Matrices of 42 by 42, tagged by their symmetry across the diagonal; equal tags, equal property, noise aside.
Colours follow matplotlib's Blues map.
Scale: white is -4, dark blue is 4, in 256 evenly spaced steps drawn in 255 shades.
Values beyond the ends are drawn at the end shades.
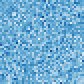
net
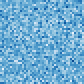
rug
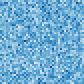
rug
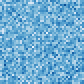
net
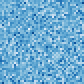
net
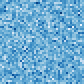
rug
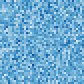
rug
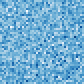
net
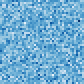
rug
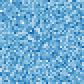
net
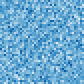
net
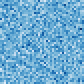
rug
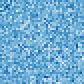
net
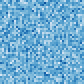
rug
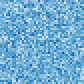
rug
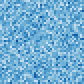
net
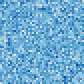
net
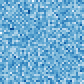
net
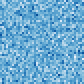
rug
